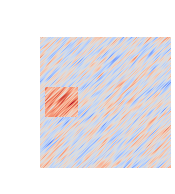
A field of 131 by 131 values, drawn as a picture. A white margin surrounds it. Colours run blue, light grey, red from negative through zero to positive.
Slope: none. Odd patch: higher, in the middle left. Ninth with the highest average: middle left. Average level on the scale: 50%.
